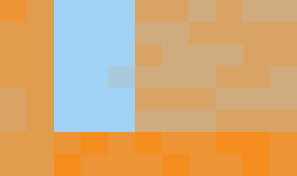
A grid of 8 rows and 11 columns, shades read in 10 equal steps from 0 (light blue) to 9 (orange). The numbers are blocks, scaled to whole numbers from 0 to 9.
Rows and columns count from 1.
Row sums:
48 48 47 47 46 46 90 89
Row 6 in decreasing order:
7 6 6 6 6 5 5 5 0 0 0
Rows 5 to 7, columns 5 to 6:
0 6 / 0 5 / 8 9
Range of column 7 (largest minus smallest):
4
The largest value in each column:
8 7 9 9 8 9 9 8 9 9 8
